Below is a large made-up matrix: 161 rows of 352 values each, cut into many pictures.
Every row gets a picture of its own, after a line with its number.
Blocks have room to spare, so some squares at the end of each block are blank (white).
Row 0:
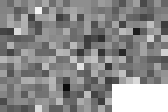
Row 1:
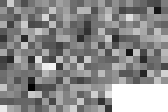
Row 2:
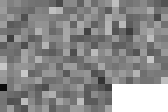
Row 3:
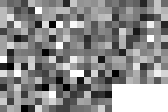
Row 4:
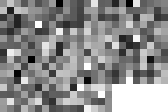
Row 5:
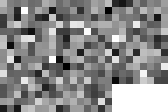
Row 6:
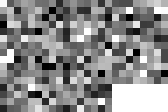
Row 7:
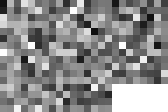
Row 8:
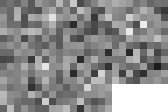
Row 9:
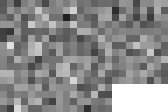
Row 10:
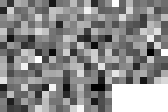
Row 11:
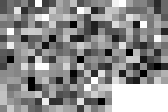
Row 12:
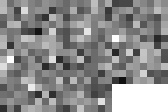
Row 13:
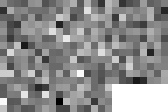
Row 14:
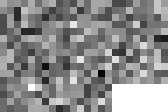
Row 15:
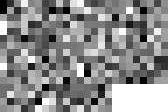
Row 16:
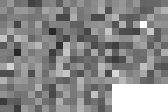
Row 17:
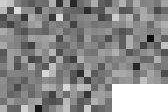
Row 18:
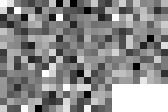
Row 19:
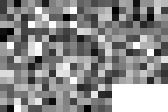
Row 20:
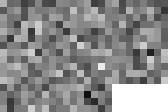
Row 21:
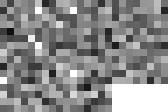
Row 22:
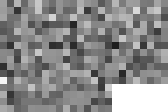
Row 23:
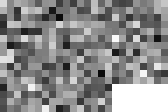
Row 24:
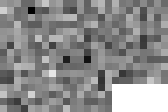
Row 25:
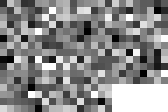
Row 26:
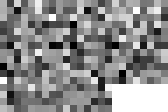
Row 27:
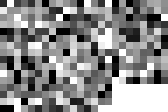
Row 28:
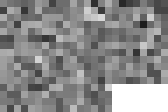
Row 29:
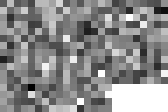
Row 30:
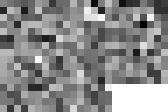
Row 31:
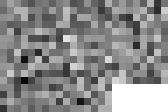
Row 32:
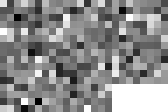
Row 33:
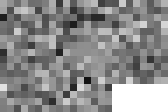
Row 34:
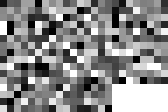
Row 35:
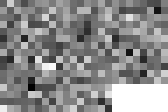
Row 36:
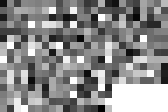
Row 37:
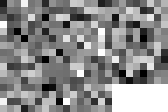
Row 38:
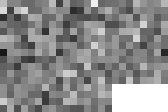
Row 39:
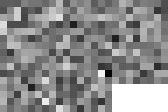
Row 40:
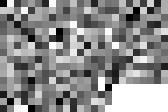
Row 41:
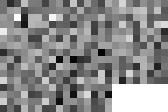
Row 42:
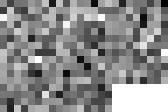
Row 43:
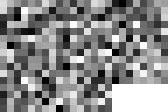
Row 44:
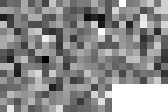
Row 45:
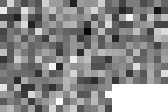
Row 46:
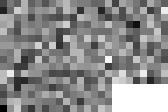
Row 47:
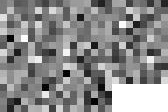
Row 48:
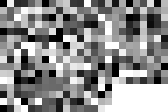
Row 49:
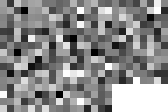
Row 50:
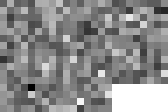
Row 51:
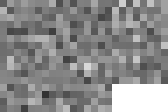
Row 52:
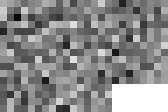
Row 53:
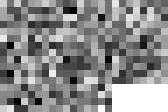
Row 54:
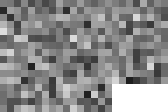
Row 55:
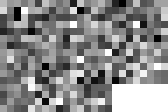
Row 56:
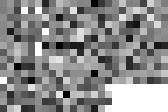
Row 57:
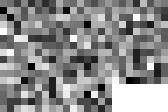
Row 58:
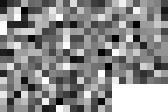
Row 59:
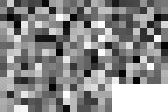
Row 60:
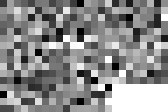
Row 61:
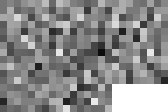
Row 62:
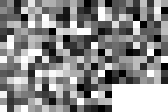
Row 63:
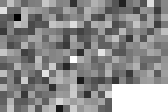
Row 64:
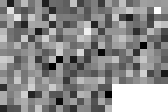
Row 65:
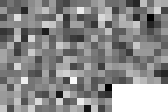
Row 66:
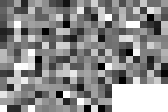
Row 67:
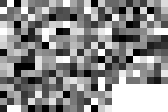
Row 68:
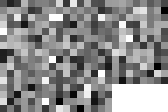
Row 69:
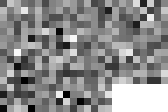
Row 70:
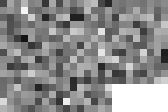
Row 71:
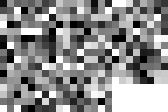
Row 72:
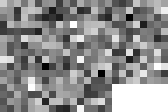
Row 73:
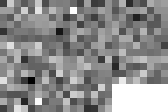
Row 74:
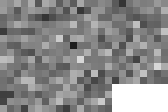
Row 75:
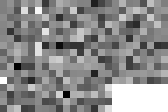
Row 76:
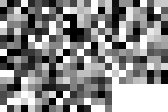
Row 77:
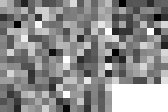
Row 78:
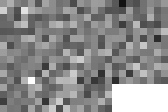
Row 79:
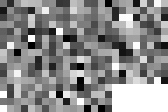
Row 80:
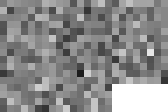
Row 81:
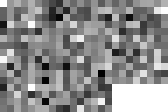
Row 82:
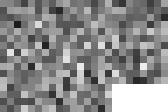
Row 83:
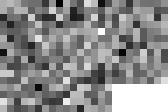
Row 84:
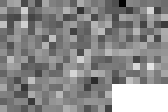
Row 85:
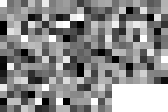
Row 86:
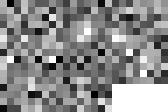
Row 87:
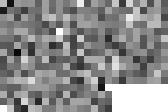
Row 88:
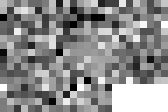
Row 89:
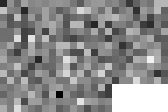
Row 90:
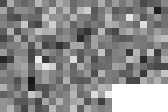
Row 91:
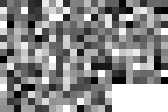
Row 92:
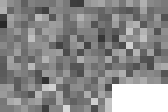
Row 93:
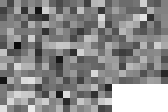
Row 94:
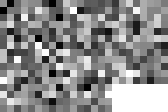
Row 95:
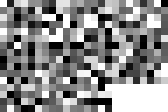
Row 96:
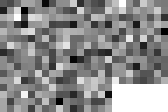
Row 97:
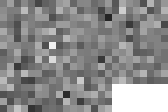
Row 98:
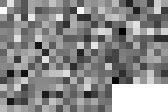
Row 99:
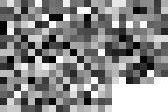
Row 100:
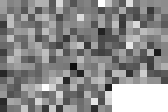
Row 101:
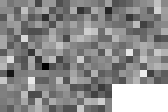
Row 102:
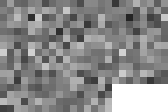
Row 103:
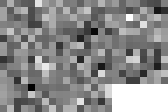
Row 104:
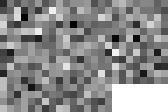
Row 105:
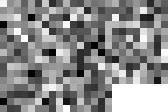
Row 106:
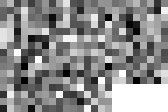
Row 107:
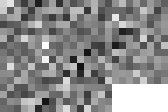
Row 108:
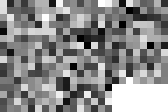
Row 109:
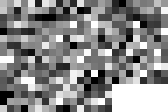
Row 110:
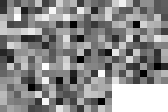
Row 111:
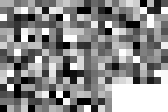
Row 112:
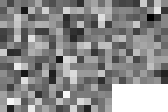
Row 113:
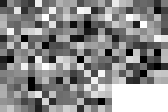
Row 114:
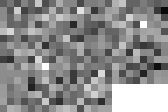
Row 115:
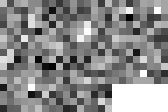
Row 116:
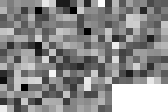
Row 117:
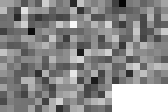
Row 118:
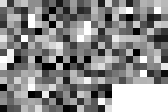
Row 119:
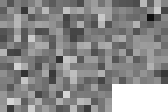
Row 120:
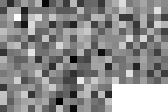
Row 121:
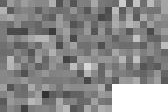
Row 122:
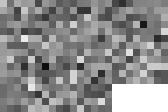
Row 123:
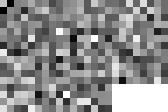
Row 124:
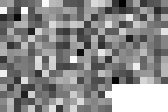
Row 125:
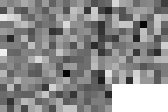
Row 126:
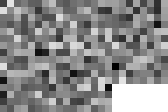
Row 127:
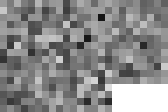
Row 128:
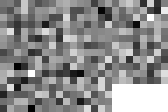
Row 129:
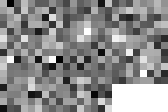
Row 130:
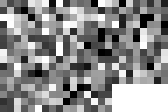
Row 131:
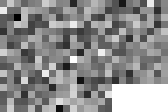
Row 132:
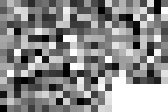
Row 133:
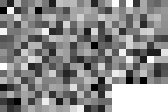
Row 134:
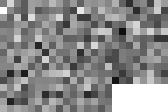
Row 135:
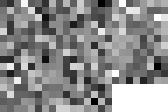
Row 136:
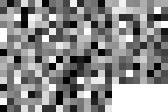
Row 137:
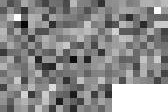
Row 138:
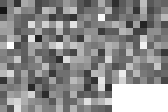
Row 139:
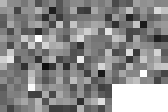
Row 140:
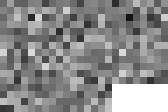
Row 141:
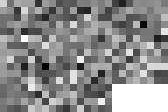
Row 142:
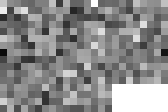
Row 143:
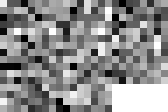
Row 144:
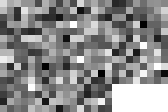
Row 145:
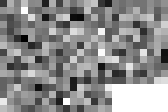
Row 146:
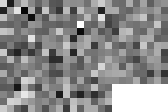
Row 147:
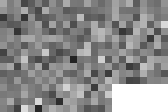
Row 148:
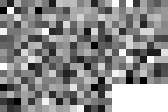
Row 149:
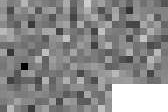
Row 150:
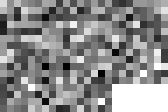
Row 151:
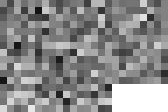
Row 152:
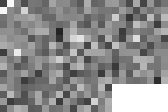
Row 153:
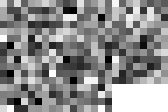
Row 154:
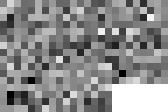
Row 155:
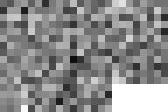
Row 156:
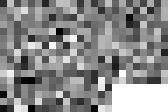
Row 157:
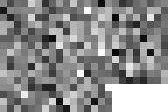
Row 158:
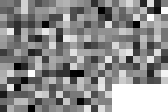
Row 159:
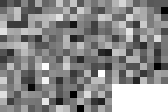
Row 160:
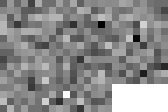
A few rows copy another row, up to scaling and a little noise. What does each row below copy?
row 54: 57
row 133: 148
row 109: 74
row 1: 35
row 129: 86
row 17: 18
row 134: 98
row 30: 28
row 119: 112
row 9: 19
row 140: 102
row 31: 132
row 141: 122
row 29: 50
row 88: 33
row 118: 115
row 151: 93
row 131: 63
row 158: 128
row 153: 53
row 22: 26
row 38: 142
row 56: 75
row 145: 70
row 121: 51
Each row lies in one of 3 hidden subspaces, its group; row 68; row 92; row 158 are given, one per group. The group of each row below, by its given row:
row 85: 92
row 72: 68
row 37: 92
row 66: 158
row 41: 68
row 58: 68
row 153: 158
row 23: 68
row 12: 68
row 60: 158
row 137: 68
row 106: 158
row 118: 68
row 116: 158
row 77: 92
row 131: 68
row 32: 158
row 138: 158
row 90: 68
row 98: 158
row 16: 92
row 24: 158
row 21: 158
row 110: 68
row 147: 92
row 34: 68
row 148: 92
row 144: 68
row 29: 68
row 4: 92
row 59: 92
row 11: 68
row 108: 92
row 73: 158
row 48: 158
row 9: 158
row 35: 68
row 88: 92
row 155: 68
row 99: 68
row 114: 68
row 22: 158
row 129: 68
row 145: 92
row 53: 158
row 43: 68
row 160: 68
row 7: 92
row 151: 158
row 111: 158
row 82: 92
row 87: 158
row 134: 158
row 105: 92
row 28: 92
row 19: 158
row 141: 68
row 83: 92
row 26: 158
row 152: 158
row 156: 158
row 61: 92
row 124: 68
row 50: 68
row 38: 92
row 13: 92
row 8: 68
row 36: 158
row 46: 158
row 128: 158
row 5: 68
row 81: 68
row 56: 158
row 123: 158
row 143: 92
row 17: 92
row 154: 158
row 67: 158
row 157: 92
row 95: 158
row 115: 68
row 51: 92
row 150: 68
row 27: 158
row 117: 68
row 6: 68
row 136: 68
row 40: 158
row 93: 158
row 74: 68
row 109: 68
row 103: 68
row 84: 68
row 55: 68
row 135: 92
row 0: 92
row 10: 92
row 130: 92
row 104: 68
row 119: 158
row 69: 158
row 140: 158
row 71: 68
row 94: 158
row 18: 92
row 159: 68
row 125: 92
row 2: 92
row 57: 92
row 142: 92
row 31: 158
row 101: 68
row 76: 158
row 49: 158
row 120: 68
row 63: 68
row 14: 68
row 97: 158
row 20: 92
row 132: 158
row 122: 68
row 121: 92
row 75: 158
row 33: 92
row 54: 92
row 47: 92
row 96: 68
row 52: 68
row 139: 68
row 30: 92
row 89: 158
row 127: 158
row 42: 92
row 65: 158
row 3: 92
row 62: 158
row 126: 158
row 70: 92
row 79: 158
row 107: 92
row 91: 68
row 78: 68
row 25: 68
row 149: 158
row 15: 92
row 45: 68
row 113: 68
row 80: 92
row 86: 68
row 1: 68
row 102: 158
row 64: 68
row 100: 92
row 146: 158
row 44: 92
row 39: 68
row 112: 158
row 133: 92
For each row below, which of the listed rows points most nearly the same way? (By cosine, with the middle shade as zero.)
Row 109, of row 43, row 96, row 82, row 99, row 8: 43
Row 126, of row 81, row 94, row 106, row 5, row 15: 106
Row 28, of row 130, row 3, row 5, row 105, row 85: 130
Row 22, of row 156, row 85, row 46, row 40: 85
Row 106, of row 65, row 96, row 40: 40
